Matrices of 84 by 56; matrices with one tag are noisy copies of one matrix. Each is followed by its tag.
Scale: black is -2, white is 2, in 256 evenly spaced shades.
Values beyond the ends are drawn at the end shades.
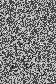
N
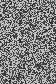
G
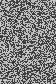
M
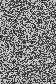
M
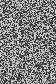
G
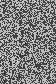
G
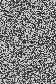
M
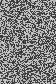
M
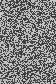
M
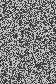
G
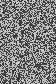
G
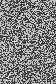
M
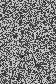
G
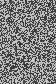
N
